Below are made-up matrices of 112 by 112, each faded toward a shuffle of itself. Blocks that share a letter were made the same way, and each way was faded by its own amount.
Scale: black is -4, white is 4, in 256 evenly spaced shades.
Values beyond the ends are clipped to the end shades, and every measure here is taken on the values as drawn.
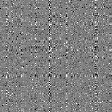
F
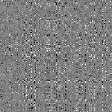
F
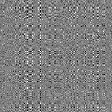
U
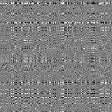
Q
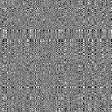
U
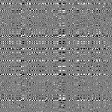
Q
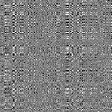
U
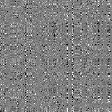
F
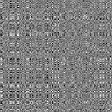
U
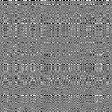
Q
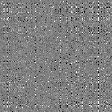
F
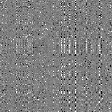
F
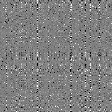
F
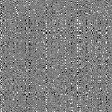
F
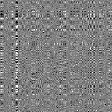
U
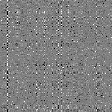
F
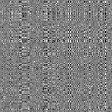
U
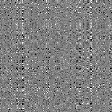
F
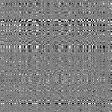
Q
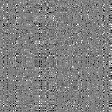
F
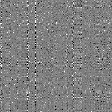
F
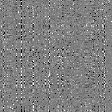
F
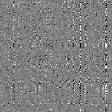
F
